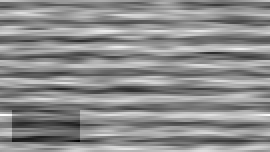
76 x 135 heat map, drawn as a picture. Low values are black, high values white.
Streaks run across, left to right. Stripes running across repeat 9 times from top to bottom. No overall slope runs across the table. The ninth with the lowest average is the bottom left. An odd patch, lower than its surroundings, sits in the bottom left.
